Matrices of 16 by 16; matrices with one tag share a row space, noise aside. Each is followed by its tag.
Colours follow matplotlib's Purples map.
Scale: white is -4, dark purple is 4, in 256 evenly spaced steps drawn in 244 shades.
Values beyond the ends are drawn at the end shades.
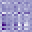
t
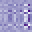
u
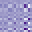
u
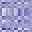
t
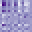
t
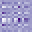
t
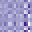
u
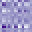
t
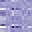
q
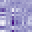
q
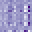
u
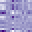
q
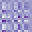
t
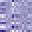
q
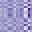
u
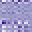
t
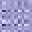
t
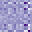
u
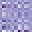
t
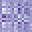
t
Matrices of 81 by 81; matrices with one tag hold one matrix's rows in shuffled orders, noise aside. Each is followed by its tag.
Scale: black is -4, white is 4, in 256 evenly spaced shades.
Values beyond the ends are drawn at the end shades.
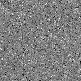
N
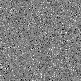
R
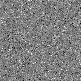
N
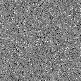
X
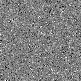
R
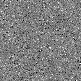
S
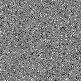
R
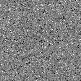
S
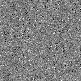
N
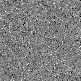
N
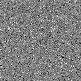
R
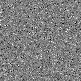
R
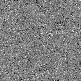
S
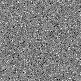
X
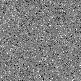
S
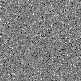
R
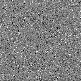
X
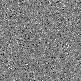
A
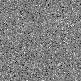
A
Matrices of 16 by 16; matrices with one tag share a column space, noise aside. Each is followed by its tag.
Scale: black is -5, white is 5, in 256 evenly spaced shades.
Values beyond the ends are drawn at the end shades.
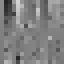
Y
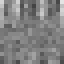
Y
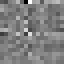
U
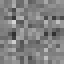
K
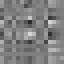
K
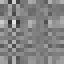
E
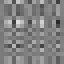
E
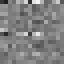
U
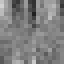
Y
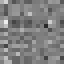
E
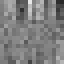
Y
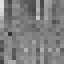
Y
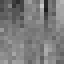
Y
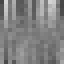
Y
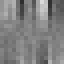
Y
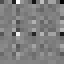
U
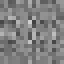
K
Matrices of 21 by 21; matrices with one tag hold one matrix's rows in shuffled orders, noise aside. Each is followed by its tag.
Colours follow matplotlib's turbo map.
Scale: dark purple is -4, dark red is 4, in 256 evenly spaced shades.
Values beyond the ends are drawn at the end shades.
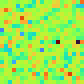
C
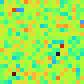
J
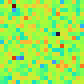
J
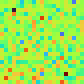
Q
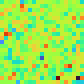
C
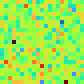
Q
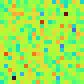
Q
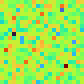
Q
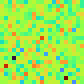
Q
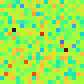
Q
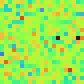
C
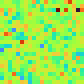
C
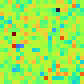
J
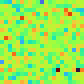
C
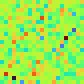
Q
